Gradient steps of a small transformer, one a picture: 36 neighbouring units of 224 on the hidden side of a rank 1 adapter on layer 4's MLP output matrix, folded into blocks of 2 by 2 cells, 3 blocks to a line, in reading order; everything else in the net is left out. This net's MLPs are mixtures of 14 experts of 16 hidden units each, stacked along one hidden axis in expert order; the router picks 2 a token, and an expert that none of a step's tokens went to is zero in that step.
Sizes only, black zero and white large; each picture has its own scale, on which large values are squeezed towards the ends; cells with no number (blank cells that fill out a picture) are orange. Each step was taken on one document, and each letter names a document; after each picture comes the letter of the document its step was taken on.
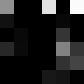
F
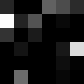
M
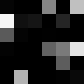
M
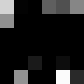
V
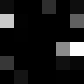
M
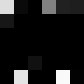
V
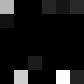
V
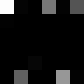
V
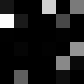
M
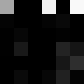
F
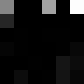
F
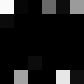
V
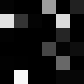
M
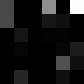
F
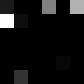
M
